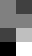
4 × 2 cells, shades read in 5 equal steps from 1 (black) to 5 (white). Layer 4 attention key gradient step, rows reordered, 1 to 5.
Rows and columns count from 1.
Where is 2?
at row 1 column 2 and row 3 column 1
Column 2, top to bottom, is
2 3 4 5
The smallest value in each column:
1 2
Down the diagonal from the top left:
3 3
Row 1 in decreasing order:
3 2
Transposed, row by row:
3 3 2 1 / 2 3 4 5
